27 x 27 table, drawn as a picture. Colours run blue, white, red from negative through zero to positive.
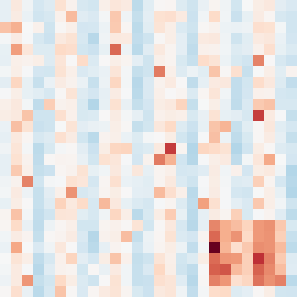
Histogram: skewed, a long tail of high values. Odd patch: higher, in the bottom right. Stripes: upright, repeating 6 times. Ninth with the highest average: bottom right. Roughest part: bottom right.
